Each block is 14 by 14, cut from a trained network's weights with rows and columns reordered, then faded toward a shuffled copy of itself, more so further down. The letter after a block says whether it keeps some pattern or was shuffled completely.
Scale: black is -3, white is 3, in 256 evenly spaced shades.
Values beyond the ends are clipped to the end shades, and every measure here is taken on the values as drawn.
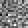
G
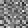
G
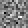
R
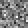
R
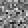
R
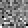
R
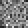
R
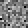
R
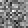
R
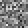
R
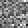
G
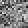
R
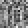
G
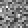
R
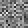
G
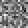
G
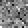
R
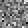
R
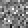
R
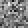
R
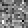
G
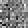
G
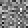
G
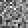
R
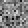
G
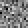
R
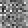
G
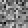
G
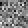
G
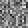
G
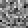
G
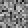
R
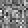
G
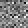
G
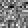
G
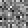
G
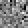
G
